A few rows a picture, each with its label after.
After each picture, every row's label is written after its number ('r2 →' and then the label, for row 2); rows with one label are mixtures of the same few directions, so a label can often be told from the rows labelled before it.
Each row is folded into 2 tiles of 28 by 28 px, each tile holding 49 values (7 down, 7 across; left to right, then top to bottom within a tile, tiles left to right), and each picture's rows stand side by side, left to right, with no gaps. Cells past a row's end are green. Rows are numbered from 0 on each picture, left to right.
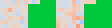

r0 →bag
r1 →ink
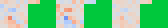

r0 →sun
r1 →sun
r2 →sun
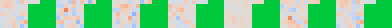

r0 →ink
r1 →bag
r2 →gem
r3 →sun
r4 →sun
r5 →sun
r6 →ink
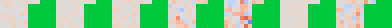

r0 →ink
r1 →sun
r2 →gem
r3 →sun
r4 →ink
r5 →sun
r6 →gem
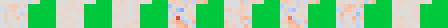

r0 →gem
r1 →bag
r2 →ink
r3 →sun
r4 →ink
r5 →sun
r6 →gem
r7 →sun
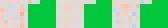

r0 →gem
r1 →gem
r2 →gem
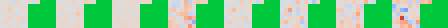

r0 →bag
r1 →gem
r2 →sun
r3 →ink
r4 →bag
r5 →bag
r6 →gem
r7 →sun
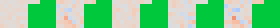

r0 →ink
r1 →sun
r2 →gem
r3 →ink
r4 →sun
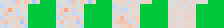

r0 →bag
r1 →bag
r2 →sun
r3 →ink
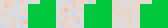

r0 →ink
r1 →bag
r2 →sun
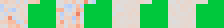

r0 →sun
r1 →gem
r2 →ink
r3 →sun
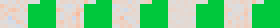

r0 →sun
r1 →gem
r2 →sun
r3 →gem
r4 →gem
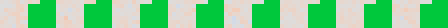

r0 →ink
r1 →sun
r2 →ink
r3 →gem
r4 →sun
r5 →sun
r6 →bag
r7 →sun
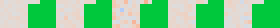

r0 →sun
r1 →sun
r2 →bag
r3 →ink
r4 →ink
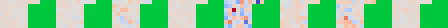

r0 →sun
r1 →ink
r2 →sun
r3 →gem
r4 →bag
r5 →ink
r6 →sun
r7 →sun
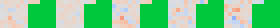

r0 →sun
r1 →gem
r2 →sun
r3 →bag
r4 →sun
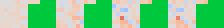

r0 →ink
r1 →ink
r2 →sun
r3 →sun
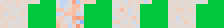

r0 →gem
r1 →ink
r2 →bag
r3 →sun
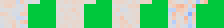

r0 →ink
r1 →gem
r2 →sun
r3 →gem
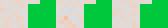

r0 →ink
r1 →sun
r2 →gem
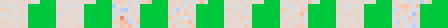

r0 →gem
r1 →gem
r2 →sun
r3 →bag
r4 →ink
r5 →gem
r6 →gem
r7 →gem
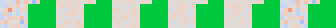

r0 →bag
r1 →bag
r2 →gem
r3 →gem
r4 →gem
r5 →bag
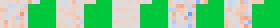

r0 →gem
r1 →ink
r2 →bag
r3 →gem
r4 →ink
